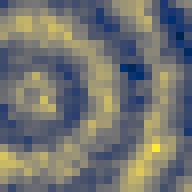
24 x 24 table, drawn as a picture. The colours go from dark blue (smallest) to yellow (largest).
The bottom right is the ninth with the highest average. Concentric rings centre on the middle left. The ninth with the lowest average is the top right.
